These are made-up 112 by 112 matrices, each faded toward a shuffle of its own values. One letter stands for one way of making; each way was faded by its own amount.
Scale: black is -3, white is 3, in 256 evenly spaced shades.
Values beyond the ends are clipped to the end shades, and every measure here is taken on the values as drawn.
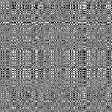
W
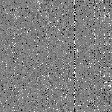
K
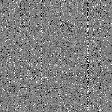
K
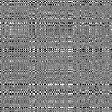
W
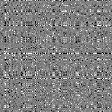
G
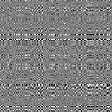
W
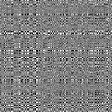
W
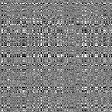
W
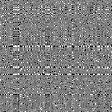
G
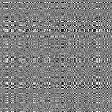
W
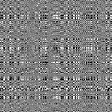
W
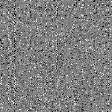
K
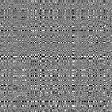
W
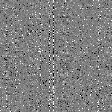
K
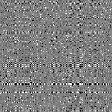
G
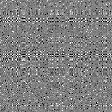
G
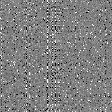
K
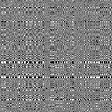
W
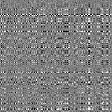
W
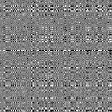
W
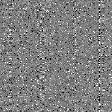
K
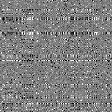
G
